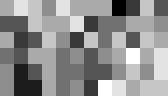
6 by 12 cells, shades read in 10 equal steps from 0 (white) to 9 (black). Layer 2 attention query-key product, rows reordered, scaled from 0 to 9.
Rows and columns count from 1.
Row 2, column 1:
6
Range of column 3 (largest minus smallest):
6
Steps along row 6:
up same down up down up down up up down same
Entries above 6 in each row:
2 1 2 0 1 3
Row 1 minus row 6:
-1 -7 -6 1 -4 -1 -4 3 8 4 0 4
